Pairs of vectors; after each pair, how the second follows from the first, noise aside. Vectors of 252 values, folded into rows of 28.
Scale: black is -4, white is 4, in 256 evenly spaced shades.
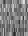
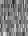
reversed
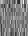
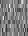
shuffled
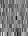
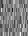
shuffled
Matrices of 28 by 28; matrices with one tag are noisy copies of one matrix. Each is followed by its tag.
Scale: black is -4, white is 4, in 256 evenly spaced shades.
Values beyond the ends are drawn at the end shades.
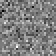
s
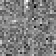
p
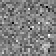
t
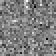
p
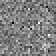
t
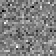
s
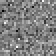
s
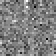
p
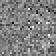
t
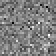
t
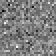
s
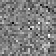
t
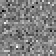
s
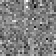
p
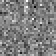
p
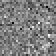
t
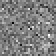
t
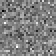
s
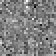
p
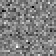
s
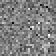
t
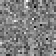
p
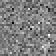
t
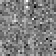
p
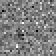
s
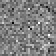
t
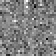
p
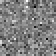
p
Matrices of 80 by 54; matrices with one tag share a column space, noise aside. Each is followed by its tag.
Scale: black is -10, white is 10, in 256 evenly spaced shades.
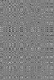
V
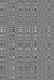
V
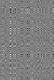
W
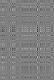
V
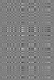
V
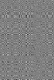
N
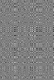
V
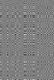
N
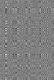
W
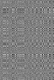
W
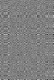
N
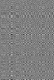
N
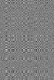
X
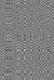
X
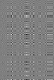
N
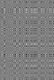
W
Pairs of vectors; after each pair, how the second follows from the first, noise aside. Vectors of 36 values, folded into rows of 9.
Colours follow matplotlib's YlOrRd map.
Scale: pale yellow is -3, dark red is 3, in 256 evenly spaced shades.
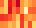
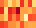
wrapped around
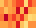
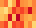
reversed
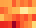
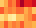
reversed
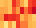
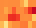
partly zeroed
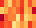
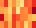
reversed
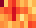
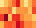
wrapped around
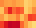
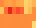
partly zeroed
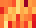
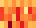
wrapped around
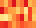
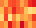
reversed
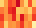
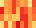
reversed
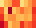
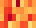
wrapped around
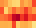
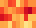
wrapped around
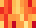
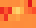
partly zeroed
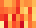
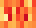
wrapped around
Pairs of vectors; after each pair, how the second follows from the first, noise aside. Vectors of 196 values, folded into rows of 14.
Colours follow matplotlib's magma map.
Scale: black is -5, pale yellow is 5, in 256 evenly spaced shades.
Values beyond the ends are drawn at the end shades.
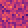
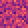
reversed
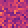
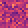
wrapped around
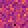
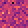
reversed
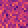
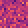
wrapped around
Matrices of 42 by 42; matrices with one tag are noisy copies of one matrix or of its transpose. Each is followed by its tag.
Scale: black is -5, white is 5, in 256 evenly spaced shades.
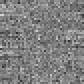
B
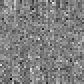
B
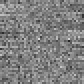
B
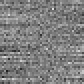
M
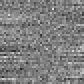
M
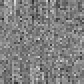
B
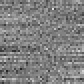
M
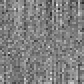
M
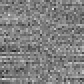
M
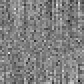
M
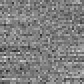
M
